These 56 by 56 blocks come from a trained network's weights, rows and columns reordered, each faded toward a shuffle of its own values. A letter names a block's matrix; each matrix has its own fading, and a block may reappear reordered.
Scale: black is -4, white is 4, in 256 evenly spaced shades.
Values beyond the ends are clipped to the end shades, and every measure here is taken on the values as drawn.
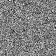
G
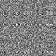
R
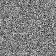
G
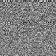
R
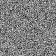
G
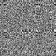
R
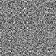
R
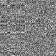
R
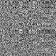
R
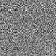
R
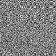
R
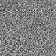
R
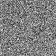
G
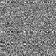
R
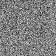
G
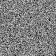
G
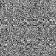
R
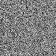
G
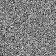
G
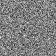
G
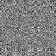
R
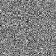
R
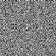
R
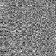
R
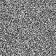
G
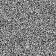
G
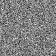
G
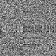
R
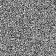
G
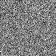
G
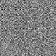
R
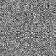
R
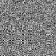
R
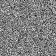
G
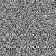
R
